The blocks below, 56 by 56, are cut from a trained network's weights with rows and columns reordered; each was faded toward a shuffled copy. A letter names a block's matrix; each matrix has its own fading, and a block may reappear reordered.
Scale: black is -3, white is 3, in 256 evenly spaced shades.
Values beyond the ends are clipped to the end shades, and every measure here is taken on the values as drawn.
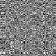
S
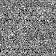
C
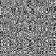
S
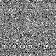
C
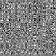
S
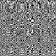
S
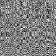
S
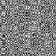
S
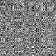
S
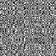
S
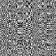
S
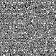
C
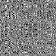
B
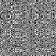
S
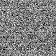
C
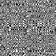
B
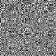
S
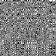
B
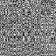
S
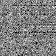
C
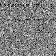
C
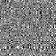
B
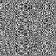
S
